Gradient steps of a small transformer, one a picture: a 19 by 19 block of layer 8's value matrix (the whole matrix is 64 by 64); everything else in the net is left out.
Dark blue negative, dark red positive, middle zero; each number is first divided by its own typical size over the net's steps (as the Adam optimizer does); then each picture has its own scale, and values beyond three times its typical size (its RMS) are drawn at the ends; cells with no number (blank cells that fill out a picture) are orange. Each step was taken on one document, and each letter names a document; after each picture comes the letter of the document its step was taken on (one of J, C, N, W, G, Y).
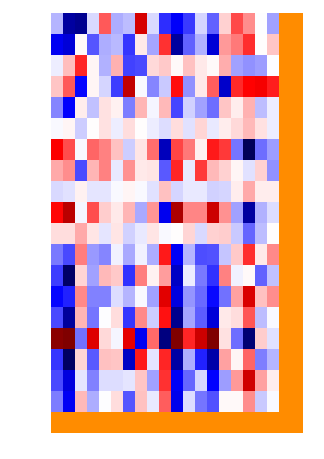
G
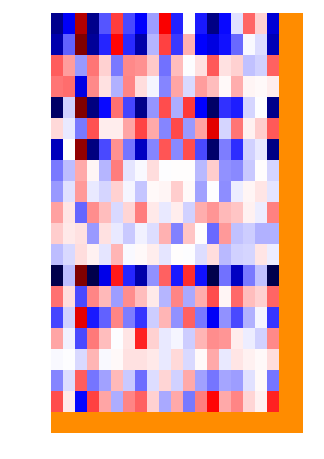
G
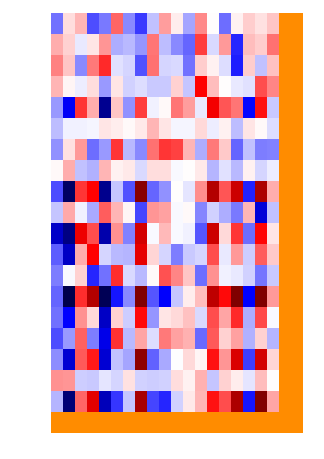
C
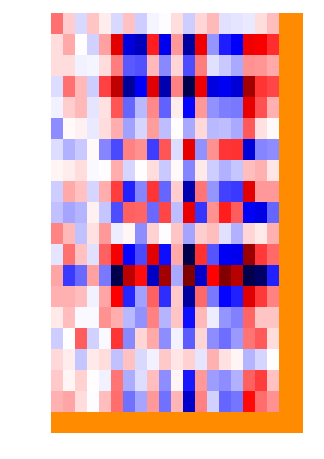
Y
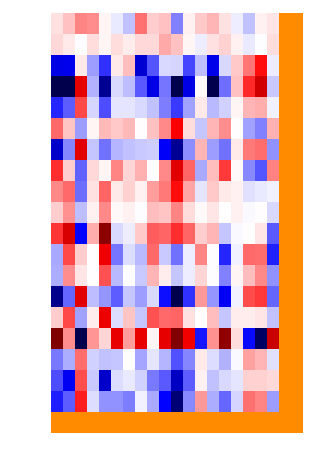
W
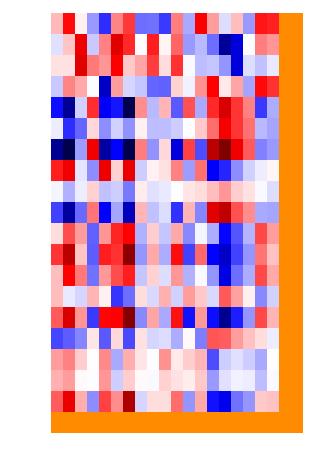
C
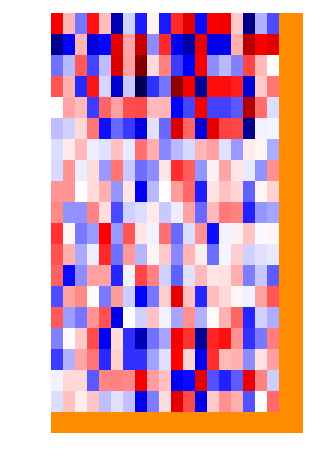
C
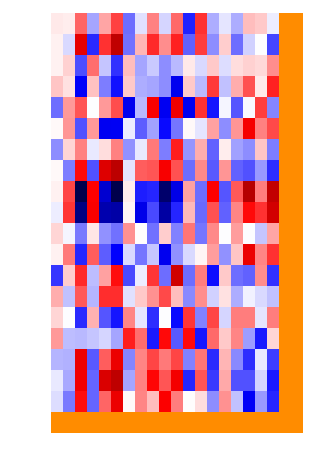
Y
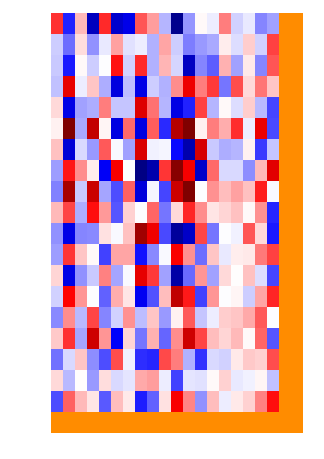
C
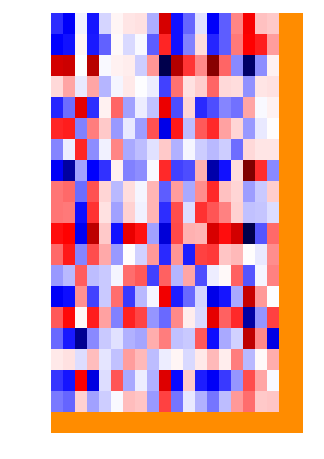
G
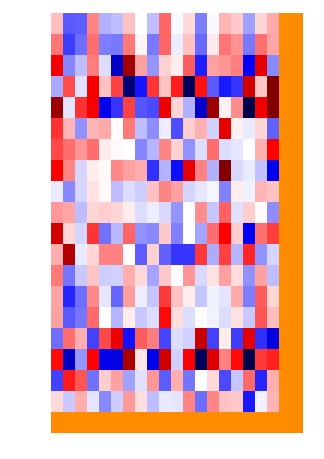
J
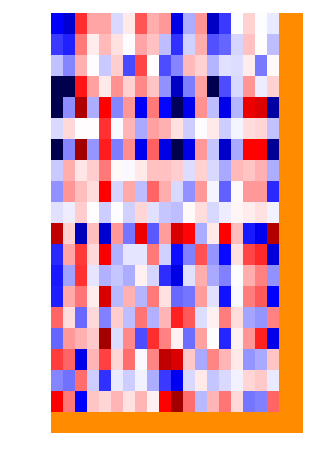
W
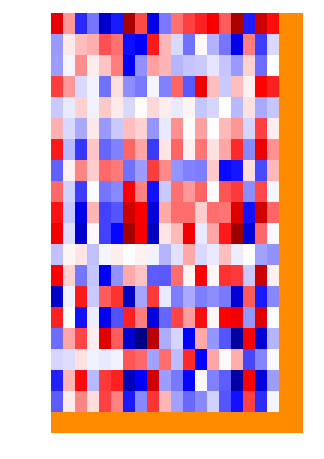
Y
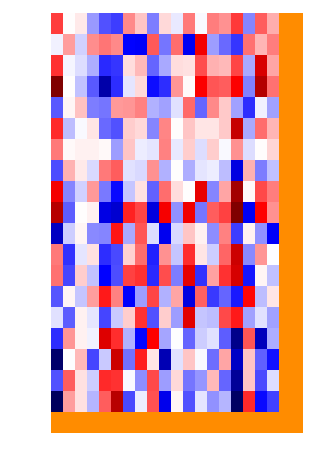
Y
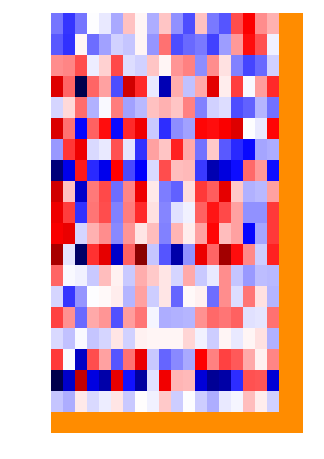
G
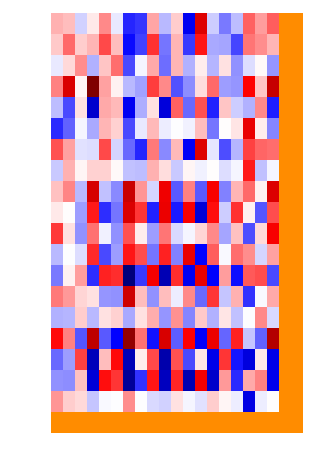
Y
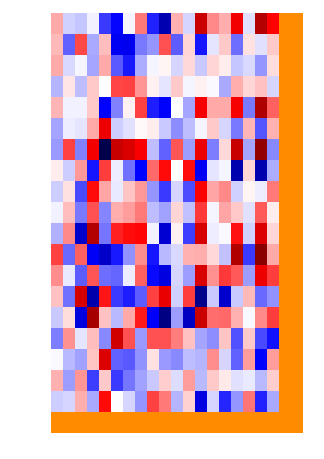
G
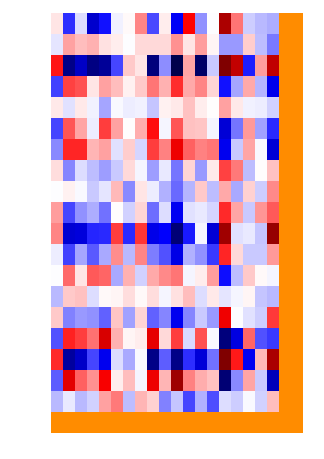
J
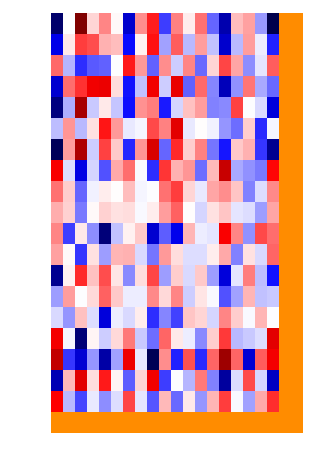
J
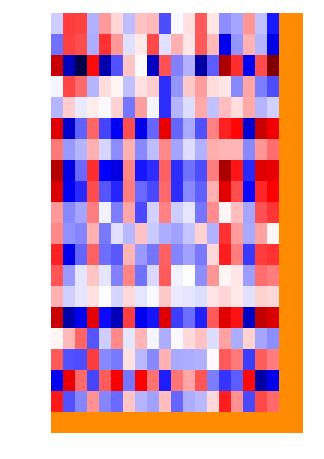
J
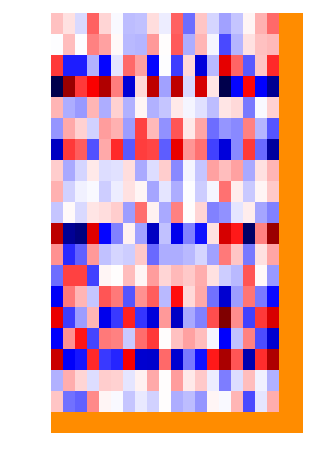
J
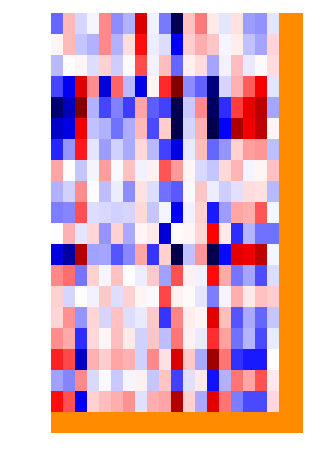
W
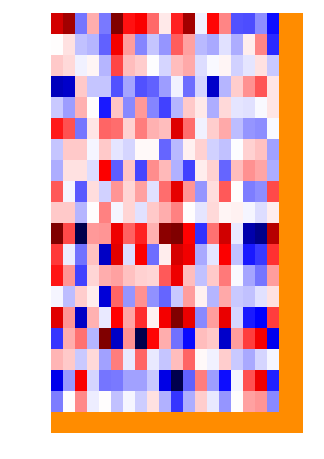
W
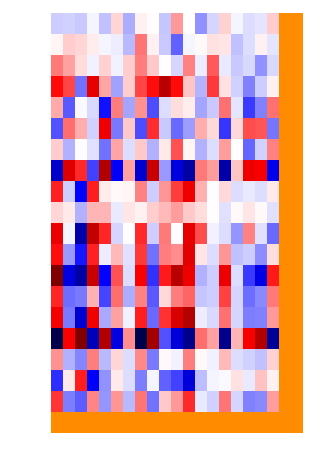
W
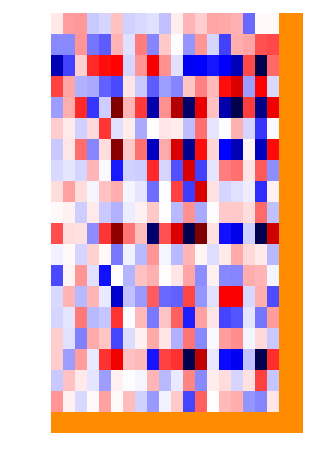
C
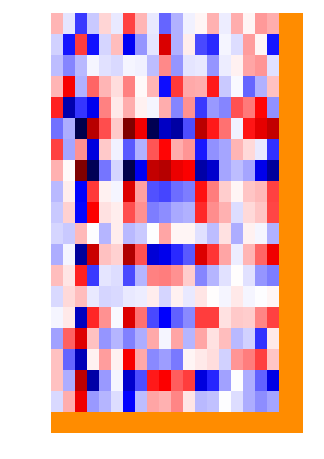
G
